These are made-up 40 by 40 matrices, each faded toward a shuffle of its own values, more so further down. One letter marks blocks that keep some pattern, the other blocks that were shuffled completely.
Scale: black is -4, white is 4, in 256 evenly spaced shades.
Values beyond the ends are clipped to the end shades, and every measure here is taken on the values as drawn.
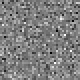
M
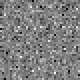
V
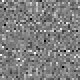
V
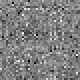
V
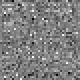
V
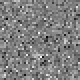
M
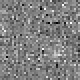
V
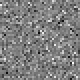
M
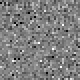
M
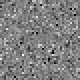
M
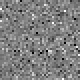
V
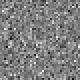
V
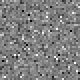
M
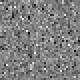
M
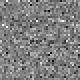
V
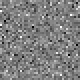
M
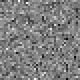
M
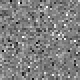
M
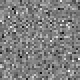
V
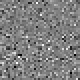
V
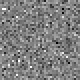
M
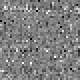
V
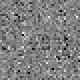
V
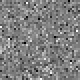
M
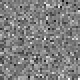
V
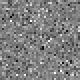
M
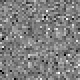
V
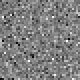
M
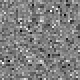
V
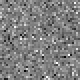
M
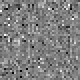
V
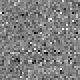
V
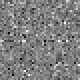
V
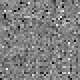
V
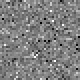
M
